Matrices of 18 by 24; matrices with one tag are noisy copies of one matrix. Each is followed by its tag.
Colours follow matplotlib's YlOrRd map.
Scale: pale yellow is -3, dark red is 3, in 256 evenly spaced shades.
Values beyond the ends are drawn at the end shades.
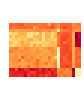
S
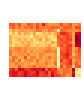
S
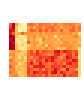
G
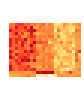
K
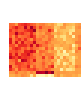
K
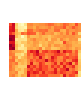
G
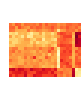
S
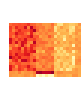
K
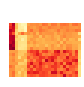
G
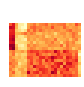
G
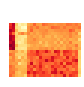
G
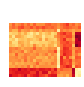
S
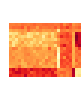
S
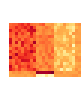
K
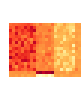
K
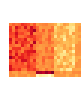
K
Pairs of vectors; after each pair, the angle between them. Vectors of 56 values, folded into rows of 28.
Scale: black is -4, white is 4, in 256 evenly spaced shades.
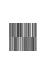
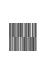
nearly parallel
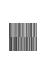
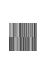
orthogonal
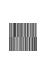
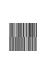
partly opposed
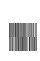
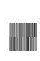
nearly opposite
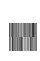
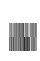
partly opposed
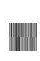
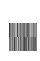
partly opposed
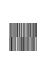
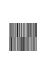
nearly parallel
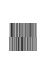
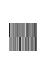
partly opposed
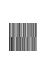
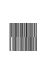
nearly opposite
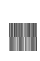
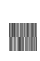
partly aligned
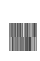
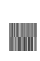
orthogonal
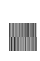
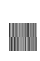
nearly parallel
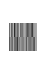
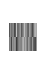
partly aligned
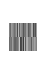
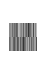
partly aligned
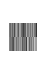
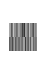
orthogonal
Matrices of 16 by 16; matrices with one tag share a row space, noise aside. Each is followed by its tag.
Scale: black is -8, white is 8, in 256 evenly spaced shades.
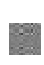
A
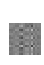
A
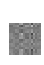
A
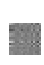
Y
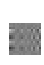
Y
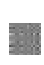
Y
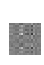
A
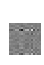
A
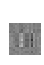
A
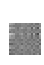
Y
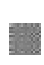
Y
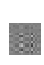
A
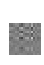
A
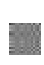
Y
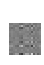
A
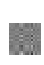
A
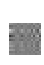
Y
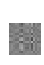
A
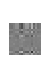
A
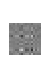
A
